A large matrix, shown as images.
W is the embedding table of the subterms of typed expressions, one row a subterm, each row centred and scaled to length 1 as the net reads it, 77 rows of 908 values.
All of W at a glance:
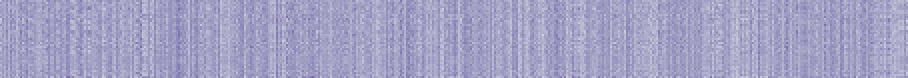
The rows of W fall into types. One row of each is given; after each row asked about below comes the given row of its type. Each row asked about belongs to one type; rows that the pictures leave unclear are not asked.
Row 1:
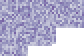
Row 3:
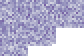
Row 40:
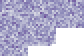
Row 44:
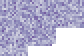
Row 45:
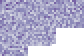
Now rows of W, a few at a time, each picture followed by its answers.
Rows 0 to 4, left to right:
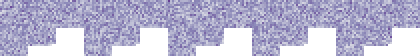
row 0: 40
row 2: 40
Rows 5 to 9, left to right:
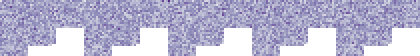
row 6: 3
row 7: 40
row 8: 1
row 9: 3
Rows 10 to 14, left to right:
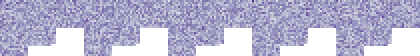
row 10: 45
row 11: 1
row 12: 3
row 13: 40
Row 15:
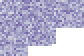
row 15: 44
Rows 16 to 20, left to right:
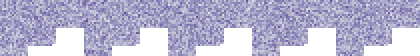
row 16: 44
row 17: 45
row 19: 44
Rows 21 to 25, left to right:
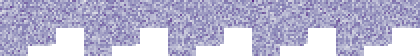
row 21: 40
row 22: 44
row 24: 40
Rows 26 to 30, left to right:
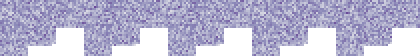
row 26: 3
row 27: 40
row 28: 40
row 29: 3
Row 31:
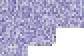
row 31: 1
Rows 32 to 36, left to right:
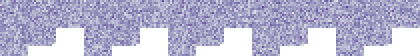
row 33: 3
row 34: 1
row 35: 45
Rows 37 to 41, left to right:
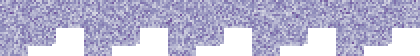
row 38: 3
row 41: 3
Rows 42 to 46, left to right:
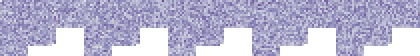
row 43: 3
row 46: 1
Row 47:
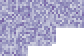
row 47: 1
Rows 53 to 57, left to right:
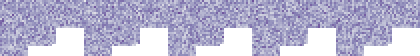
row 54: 3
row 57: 1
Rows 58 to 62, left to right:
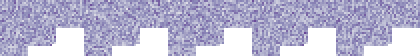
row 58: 1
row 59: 45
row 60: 44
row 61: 1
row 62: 1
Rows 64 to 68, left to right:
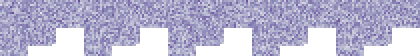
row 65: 1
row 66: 44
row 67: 3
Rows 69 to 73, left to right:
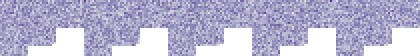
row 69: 1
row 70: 40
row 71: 40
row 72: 3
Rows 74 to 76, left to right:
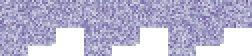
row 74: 40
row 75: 3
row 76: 44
